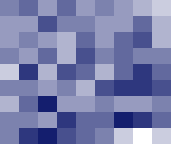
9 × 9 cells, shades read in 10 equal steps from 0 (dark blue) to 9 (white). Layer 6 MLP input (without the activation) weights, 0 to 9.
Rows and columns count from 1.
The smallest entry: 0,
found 3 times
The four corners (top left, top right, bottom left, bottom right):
4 7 4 7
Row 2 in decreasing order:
6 5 5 5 5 4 4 3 2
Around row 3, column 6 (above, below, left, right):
5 4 3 3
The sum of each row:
42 39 39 35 32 29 37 24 37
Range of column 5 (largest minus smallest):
4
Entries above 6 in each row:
1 0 0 0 1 0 0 0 3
